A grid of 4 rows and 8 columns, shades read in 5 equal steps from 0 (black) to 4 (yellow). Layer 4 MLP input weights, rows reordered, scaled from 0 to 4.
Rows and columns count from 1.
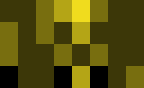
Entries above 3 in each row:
1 0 0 0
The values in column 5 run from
1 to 4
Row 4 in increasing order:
0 0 0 1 1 1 2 3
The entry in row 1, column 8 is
1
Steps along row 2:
down up down up down same same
